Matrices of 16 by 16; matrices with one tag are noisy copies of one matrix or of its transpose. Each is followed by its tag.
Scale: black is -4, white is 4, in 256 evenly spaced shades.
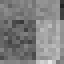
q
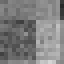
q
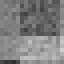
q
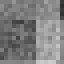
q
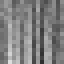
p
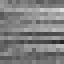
p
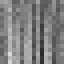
p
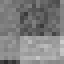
q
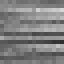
p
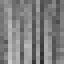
p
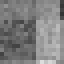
q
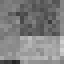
q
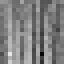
p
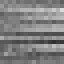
p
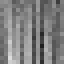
p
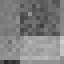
q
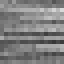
p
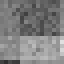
q
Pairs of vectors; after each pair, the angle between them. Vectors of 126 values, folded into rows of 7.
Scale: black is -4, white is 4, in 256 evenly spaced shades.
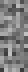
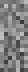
orthogonal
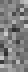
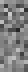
partly aligned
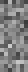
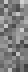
partly opposed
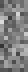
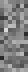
partly opposed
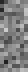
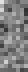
nearly opposite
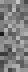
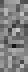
orthogonal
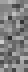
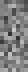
partly opposed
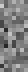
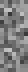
partly aligned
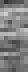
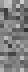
partly opposed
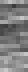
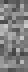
partly opposed
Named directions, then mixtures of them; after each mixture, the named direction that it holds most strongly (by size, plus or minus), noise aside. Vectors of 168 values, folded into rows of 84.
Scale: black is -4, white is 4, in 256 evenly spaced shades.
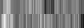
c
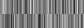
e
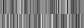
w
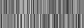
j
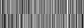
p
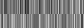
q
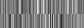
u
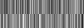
q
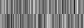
e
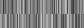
w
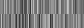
j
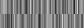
e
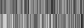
q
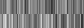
w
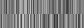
j
